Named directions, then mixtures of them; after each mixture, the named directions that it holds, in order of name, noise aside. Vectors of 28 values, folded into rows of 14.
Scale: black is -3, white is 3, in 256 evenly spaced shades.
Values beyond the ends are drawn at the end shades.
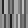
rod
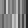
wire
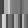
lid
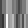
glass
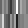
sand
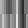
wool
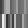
lid, sand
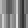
wool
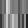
glass, lid, wire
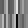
glass, rod, sand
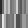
glass, lid, sand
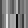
glass, sand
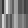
lid, rod, wire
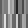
lid, rod, sand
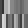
lid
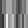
glass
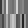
glass, sand, wire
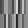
glass, rod, sand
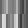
lid, wire, wool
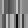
glass, lid, sand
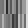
wire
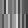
wire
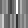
sand
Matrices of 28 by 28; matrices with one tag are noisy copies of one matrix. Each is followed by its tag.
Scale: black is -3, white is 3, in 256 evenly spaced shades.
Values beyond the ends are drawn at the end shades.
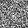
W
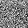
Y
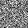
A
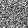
Y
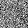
Y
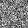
W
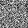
A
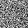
Y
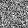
W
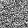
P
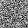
P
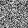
A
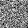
A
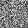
A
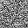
P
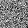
Y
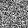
W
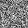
W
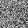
Y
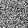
Y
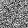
P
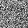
Y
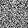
A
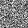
A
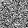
P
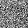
Y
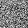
Y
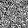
W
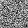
P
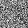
Y
